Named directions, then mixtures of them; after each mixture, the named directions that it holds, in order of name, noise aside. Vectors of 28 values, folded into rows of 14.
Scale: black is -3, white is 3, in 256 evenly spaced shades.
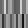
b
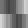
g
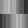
g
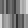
b, g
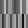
b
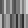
b, g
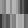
b, g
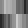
g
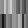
b, g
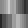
g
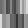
b, g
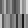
b, g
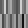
b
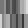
b, g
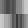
g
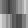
g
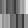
b, g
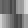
g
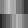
g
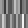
b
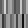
b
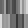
b, g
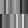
b, g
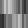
b, g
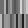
b, g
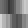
g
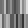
b, g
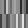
b, g
